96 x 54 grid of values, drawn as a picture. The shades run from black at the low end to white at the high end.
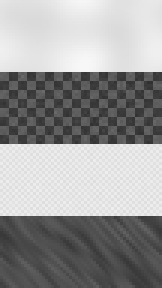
The table splits into 4 rows of 1 panel. Panel 1,1: very high, smooth, faint in contrast. Panel 2,1: low, checkered. Panel 3,1: very high, checkered, faint in contrast. Panel 4,1: low, slanting down to the right, faint in contrast.
